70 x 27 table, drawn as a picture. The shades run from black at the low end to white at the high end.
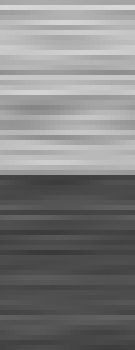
It is made of 2 by 1 panels. Panel 1,1: high, streaked across. Panel 2,1: low, streaked across, faint in contrast.
